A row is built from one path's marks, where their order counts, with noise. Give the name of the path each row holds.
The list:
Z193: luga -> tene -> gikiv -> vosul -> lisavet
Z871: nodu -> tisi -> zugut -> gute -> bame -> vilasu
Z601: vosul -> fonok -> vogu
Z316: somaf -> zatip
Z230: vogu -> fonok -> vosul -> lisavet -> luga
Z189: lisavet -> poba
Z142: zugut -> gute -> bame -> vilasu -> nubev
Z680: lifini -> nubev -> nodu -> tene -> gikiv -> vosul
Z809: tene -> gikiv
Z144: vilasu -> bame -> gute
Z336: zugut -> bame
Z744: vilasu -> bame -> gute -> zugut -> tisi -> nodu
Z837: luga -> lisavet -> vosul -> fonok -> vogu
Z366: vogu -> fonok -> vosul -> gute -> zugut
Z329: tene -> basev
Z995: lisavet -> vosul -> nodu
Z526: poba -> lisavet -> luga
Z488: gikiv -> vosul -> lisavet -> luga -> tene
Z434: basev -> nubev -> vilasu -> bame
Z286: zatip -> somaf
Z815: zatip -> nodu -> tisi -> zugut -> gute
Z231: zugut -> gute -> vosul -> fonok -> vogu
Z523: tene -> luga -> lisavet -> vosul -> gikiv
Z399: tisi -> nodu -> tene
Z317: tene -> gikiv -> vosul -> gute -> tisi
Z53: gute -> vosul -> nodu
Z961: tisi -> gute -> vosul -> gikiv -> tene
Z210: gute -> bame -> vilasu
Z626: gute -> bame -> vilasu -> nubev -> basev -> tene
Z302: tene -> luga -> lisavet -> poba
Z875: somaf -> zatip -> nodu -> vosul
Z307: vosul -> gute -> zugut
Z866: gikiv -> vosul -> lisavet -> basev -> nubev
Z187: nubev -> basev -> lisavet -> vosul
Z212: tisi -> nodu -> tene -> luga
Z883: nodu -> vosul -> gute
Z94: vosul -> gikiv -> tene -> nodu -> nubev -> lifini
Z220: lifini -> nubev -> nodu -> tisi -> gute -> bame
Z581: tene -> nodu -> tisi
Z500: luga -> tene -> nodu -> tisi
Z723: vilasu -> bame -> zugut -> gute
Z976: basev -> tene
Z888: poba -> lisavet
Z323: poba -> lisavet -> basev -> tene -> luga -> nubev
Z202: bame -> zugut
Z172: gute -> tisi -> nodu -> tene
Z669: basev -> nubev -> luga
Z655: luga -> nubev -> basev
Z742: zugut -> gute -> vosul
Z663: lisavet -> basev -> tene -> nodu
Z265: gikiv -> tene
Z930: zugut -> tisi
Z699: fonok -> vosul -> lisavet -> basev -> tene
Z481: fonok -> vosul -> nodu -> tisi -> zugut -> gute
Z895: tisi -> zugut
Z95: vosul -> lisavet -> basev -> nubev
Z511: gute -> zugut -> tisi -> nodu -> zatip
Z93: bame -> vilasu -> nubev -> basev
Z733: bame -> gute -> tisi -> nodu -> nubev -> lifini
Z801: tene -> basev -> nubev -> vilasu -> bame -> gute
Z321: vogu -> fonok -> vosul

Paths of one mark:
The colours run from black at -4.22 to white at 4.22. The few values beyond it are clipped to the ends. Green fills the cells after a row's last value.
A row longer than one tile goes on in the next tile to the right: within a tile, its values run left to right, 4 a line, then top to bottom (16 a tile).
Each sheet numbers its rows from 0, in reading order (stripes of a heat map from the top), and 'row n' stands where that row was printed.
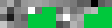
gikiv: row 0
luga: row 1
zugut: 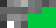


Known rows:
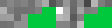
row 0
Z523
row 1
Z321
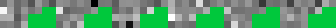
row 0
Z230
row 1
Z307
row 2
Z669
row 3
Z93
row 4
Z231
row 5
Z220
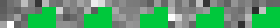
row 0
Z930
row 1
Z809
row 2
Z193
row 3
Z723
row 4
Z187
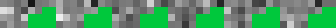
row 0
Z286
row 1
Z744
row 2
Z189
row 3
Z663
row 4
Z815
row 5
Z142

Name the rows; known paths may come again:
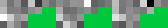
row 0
Z723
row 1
Z202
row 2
Z210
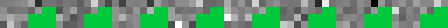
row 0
Z142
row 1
Z189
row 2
Z220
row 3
Z336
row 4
Z93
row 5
Z895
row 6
Z511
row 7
Z317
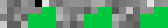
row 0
Z961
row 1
Z801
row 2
Z888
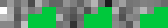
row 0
Z321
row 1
Z663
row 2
Z866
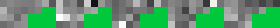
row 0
Z523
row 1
Z144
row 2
Z930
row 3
Z212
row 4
Z837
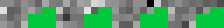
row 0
Z94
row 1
Z265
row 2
Z172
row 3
Z95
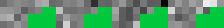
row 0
Z302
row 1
Z231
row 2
Z995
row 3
Z809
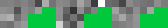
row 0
Z500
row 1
Z399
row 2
Z680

